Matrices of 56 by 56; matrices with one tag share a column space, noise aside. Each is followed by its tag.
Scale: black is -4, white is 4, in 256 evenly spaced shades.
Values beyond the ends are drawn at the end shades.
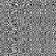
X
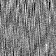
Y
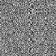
X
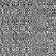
X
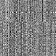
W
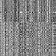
W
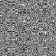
X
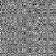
X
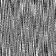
Y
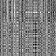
W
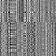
W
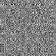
X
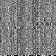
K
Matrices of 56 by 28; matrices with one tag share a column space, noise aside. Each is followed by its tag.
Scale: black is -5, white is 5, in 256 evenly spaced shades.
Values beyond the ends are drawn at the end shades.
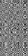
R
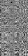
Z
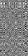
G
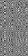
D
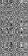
R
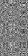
R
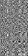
Z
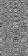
D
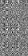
R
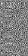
G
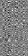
D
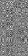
D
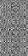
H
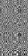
Z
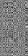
D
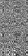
Z
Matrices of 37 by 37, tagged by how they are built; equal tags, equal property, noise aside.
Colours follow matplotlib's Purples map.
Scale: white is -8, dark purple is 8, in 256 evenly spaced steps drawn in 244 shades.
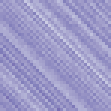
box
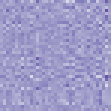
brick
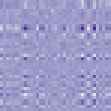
brick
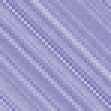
box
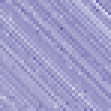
box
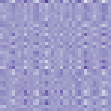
brick
